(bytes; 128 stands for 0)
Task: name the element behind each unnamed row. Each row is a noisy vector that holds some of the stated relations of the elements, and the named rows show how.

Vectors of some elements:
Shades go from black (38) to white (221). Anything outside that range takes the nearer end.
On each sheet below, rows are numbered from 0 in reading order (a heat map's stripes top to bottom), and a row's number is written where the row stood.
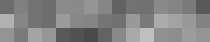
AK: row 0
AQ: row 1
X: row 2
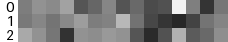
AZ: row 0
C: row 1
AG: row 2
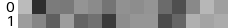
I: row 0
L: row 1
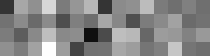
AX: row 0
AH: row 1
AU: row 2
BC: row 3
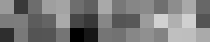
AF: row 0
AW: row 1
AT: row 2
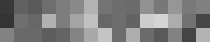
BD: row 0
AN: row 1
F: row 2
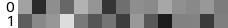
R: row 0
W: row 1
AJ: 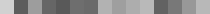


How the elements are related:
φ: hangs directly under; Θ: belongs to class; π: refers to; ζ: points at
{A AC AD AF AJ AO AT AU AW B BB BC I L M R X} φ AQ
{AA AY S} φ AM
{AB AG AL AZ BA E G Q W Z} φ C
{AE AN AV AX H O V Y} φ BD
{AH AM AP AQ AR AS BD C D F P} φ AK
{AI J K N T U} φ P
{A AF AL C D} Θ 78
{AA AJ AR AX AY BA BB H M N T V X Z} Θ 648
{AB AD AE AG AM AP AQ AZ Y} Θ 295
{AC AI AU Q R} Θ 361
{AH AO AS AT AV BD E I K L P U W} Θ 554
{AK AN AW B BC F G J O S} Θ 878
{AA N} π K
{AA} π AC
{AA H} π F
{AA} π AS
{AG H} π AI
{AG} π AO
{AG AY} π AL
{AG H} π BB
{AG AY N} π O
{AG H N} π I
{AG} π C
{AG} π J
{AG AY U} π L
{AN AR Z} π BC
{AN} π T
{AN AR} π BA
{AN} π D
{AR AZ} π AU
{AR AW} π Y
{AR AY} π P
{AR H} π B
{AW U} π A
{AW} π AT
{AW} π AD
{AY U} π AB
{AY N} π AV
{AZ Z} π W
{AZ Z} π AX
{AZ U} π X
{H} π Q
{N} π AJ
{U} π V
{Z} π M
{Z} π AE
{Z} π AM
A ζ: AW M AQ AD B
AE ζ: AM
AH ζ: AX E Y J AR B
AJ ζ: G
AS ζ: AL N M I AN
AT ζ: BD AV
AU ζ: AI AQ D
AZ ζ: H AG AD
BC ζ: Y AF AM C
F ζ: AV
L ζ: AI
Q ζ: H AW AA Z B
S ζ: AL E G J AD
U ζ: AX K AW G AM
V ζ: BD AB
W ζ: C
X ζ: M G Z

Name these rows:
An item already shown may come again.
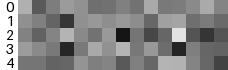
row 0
B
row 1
AY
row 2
Z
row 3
K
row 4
AR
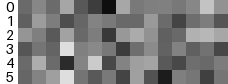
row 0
A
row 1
P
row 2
L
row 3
D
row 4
AI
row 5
W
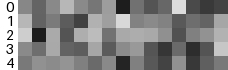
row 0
Z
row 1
AS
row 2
AC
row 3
Q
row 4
BA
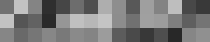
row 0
U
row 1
AA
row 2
AL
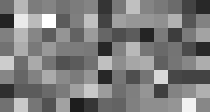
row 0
T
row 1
AE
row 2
AB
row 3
T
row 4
AJ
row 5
Z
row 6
AV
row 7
AD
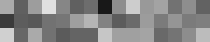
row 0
M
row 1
BD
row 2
AJ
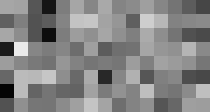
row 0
N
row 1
H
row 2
N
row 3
Y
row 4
AQ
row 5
AM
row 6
V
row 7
O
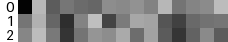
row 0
V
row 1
AI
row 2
J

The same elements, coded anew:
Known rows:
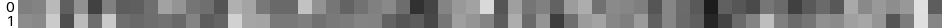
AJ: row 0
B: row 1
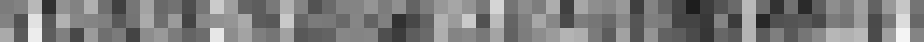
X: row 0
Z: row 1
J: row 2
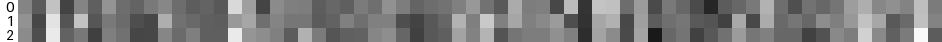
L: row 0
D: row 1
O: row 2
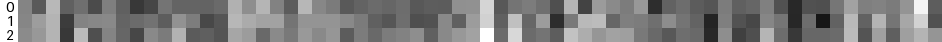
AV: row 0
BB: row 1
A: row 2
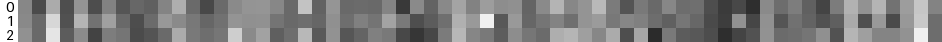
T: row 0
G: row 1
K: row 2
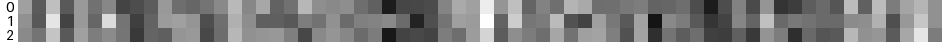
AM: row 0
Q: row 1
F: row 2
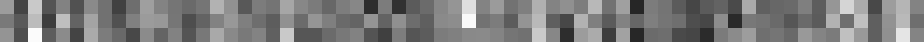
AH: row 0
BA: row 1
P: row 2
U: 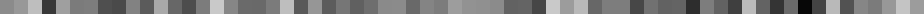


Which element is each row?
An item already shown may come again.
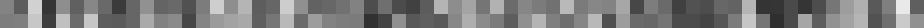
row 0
AX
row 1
AR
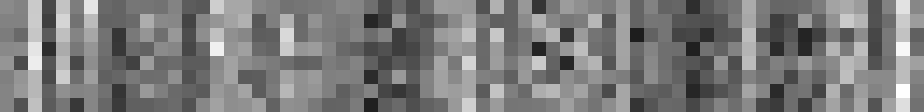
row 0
B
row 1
AR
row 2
AZ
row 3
H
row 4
D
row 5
BC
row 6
AA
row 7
BD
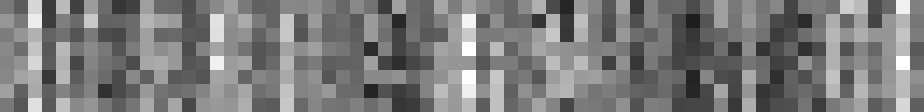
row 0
AN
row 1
AG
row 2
AY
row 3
W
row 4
N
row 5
A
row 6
AM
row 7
Z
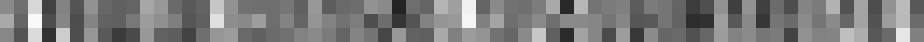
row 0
AL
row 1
C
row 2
AN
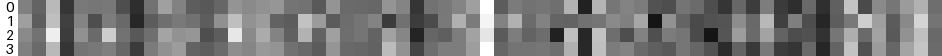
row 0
AB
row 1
AE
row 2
AG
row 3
AB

